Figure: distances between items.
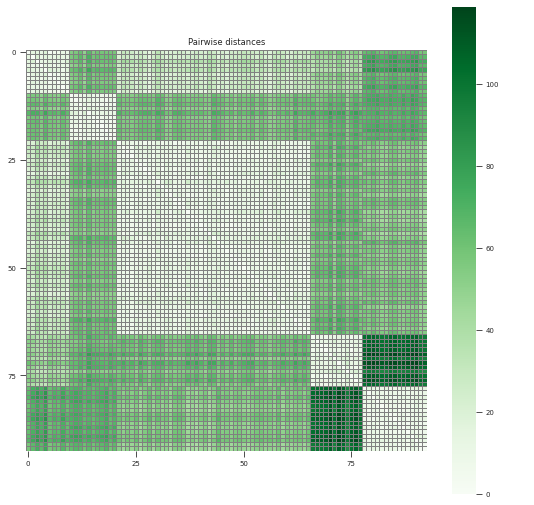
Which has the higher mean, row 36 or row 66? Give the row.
66
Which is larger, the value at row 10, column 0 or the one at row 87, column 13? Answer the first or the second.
the second
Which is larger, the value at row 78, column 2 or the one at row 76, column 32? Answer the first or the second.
the first
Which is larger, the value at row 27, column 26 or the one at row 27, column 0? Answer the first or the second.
the second
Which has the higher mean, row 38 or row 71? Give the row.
71
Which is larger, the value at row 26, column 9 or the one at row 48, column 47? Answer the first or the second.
the first
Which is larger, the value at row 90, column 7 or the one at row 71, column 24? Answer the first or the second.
the first
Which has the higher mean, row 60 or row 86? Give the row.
86
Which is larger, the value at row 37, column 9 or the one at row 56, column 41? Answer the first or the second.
the first
